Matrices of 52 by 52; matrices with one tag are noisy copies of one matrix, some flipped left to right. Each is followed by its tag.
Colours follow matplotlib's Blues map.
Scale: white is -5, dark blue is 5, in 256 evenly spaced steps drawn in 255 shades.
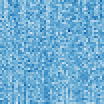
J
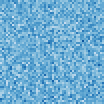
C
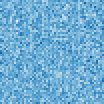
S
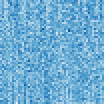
J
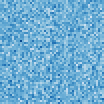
C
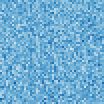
C
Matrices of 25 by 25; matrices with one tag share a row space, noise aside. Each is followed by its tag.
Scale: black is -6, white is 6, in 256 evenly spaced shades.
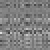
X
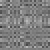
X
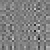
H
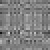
X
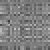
X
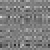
X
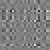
H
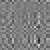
H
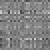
X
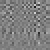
H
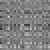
X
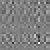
H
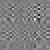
H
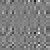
H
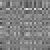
X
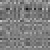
X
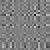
H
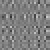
H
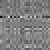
X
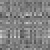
X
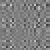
H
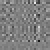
H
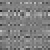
X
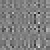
H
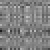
X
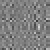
H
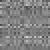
X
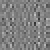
H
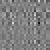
H
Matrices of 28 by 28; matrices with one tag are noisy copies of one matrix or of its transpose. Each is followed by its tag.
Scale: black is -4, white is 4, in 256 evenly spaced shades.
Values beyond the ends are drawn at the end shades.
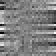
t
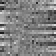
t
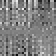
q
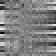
t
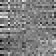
q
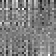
q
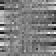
t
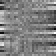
t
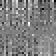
q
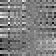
q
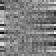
t
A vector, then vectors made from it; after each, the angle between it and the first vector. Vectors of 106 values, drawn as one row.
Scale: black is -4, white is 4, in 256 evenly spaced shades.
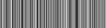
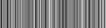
orthogonal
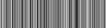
nearly parallel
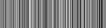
orthogonal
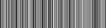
orthogonal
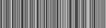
nearly parallel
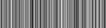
partly aligned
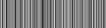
orthogonal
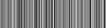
orthogonal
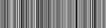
partly aligned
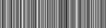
nearly opposite
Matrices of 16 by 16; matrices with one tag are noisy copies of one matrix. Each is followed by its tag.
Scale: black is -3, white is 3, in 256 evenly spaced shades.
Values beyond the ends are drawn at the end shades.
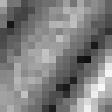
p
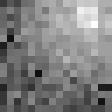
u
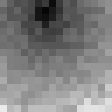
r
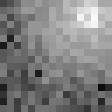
u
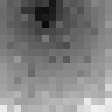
r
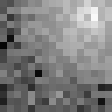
u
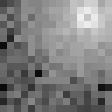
u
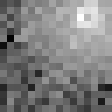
u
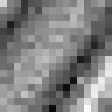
p
